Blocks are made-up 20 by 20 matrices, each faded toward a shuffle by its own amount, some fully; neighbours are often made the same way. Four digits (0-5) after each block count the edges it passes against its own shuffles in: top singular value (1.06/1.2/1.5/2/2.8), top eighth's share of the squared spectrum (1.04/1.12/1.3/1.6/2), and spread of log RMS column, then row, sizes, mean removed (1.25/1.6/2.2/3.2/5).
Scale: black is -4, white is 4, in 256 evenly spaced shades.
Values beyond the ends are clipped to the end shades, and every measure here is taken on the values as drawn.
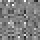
3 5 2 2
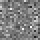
2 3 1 0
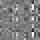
3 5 2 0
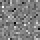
1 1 0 0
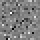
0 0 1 0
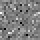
0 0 0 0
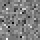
1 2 0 0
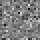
1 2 0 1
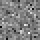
0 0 0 0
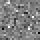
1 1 0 0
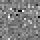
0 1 0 0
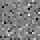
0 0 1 0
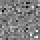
1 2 0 1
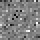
1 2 0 1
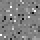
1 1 0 0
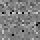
2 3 0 1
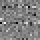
1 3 0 2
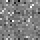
1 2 0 1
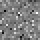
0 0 0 0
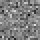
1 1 0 1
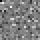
0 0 0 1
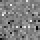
1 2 0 1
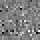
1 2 0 2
